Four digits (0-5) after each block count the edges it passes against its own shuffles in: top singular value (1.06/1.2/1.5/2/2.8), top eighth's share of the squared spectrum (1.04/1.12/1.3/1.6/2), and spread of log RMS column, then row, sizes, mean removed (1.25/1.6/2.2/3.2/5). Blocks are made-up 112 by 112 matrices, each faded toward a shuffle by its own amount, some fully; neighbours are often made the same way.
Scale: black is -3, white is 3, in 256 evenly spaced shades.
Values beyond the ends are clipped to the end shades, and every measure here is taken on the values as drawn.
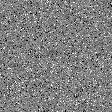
0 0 0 0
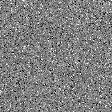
0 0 1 0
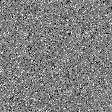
0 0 1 0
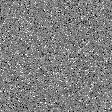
0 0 0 0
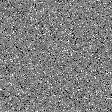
0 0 0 0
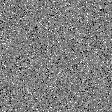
0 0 0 0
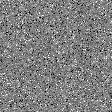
0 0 0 0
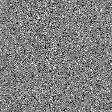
1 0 2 0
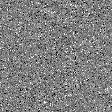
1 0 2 0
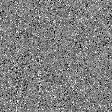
0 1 2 0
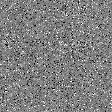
0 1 1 1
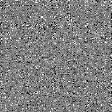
1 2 3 3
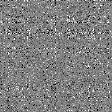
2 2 3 3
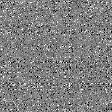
2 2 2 3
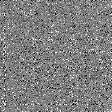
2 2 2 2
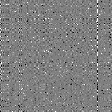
5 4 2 2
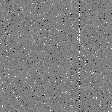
4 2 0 0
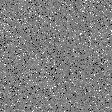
2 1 0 0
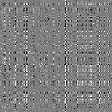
5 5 4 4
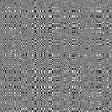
5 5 4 4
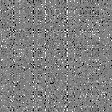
5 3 3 2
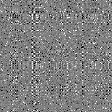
5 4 3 3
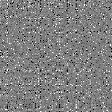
4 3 2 1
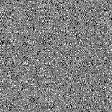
4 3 2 2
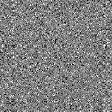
4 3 2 2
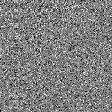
3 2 1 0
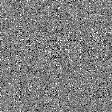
1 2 2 2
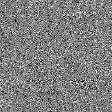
1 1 2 2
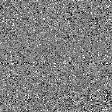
1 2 3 3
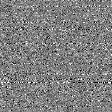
2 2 0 3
